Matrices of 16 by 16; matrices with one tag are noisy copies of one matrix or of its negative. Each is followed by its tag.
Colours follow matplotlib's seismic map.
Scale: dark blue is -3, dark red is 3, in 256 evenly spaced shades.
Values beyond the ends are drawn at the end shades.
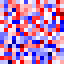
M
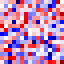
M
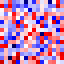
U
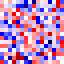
U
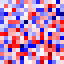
M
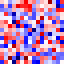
U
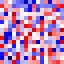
U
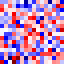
U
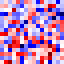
M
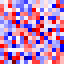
U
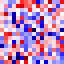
U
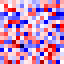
M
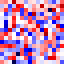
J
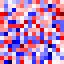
M
